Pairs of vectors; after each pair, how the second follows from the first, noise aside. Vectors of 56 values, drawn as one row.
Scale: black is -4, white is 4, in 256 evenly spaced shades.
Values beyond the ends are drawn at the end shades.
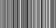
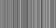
shrunk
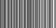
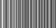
reversed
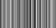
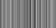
shrunk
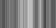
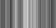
reversed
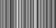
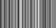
reversed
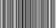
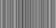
shrunk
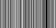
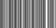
sign-scrambled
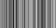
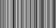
sign-scrambled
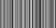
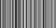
reversed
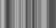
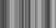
reversed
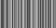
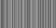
shrunk
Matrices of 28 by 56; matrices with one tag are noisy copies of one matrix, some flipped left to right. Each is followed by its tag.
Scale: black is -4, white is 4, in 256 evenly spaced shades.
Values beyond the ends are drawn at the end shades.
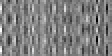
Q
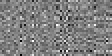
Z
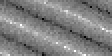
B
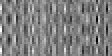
Q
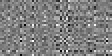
Z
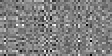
Z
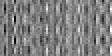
Q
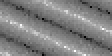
B
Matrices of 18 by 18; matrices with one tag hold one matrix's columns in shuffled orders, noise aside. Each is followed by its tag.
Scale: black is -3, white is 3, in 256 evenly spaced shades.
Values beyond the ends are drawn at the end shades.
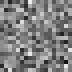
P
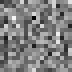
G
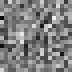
G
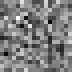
G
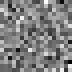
P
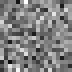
P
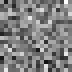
P
